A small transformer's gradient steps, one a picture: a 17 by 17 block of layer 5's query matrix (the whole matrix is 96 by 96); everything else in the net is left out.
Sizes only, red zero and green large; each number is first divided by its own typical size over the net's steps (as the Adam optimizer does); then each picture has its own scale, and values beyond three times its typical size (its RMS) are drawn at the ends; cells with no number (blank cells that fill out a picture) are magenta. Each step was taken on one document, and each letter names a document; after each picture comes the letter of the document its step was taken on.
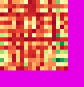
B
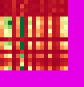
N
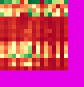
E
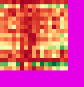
B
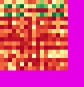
B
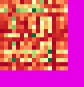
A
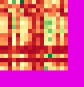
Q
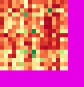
A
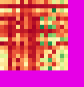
B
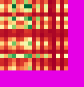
E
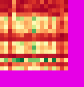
A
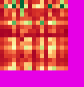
N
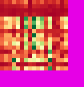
A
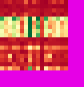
E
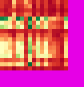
E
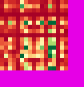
N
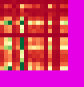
N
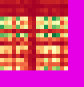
Q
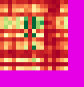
A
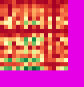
A
